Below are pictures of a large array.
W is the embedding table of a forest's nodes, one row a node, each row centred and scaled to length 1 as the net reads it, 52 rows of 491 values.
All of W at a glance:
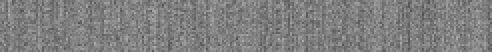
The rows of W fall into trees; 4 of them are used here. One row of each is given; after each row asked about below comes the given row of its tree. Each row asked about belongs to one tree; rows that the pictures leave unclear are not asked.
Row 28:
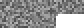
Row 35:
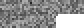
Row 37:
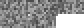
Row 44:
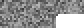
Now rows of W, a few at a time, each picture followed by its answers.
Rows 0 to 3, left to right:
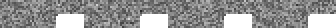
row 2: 28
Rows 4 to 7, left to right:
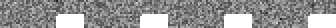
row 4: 37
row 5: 28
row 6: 37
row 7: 35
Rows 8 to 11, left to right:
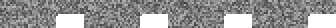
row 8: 35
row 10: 28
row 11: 28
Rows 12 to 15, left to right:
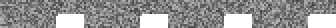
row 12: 37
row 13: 28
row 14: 28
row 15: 35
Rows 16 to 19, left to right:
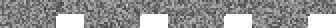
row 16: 37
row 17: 28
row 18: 35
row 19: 28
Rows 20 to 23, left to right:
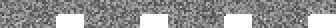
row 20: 44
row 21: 28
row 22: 44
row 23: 44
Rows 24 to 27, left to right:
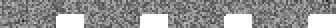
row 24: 37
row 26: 44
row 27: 35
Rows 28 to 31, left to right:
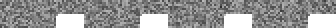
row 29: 28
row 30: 37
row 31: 28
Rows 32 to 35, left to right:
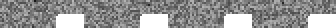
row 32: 44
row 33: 28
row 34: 37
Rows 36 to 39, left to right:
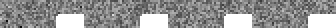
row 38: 37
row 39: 37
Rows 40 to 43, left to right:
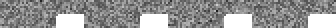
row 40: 37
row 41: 28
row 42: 44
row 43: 37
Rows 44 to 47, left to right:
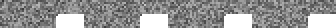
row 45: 44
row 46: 37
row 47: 28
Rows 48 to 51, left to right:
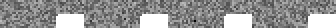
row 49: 37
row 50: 37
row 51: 28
